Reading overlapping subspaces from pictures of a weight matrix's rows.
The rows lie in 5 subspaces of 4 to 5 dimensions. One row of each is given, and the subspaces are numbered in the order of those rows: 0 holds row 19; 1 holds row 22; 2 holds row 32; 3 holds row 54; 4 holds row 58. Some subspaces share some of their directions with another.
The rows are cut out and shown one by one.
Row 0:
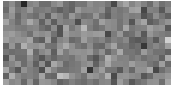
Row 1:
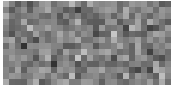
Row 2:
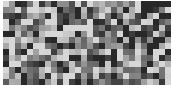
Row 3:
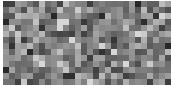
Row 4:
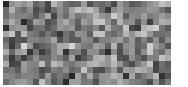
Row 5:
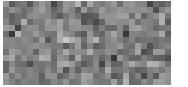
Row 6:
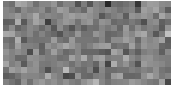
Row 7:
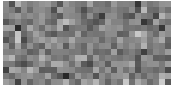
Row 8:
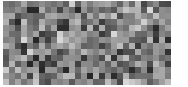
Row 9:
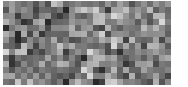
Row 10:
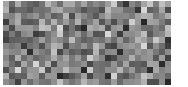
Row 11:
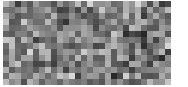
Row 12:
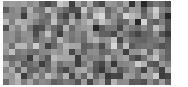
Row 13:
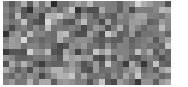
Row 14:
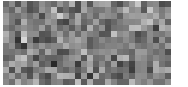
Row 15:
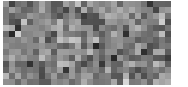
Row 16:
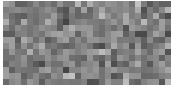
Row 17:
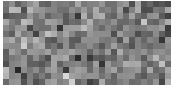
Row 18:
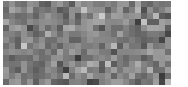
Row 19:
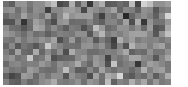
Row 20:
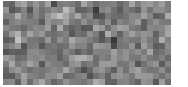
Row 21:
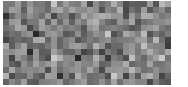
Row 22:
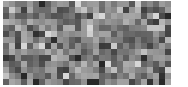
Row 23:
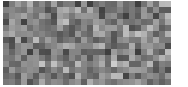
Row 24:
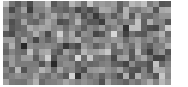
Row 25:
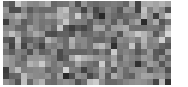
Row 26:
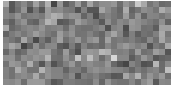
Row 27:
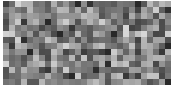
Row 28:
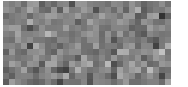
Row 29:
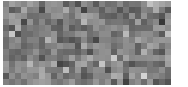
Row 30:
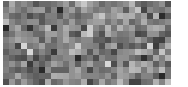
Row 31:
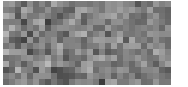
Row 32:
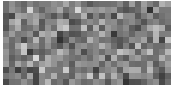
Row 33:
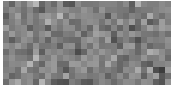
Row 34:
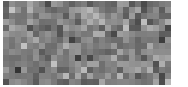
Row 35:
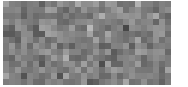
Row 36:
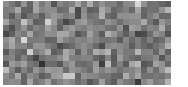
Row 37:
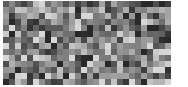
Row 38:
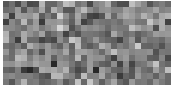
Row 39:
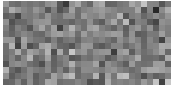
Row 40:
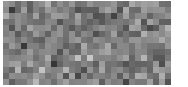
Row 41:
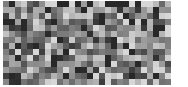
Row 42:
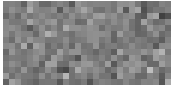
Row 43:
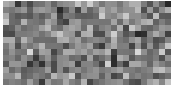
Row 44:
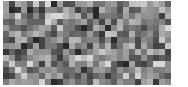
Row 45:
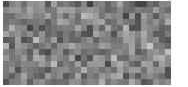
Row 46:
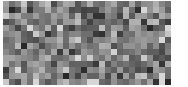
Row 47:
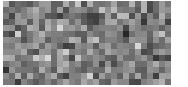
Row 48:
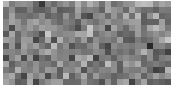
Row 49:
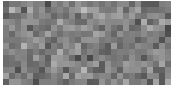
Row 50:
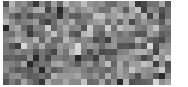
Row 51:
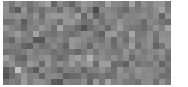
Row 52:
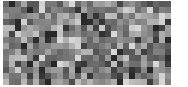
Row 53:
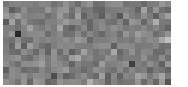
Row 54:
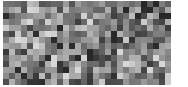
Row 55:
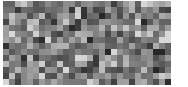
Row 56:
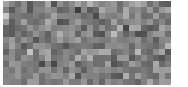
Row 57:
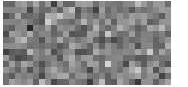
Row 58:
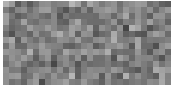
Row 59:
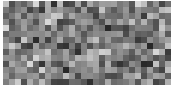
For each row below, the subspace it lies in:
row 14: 2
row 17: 3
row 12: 0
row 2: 3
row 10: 1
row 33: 4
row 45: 1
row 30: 4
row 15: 2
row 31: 3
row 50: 4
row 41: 0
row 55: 1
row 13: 3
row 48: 1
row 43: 4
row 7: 2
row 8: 2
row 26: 4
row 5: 2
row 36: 3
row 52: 2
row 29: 2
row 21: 1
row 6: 0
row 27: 0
